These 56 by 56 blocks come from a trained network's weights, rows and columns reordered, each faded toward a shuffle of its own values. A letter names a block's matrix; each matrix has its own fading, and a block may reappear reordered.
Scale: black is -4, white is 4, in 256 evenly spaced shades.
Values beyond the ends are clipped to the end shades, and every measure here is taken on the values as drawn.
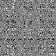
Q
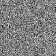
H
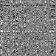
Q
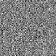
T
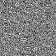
T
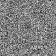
H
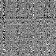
Q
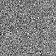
T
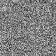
H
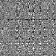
Q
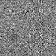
T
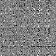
Q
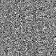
T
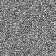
H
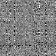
Q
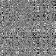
Q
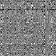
Q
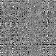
Q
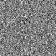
H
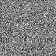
H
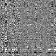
Q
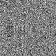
H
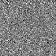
T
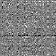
Q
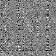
Q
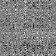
Q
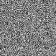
H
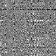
Q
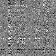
Q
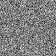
H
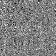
T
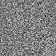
H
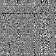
Q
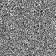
H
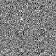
T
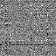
Q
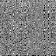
Q
